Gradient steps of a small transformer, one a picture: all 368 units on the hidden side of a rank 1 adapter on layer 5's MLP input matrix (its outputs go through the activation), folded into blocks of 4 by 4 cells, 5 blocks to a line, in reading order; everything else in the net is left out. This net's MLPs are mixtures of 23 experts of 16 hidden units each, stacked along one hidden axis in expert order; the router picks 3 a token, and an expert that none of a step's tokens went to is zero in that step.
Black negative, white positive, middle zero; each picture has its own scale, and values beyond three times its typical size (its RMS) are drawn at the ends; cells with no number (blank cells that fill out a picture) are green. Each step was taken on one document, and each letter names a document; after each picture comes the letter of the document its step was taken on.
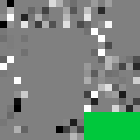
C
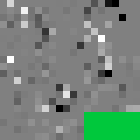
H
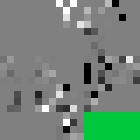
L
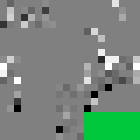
C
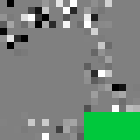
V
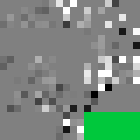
L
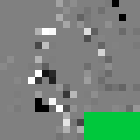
H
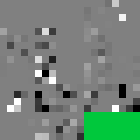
H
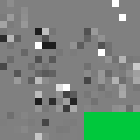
H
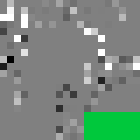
C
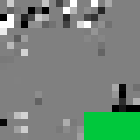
V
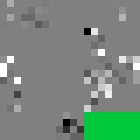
C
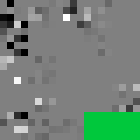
V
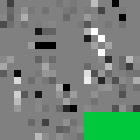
H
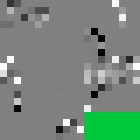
C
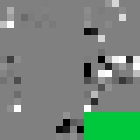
C
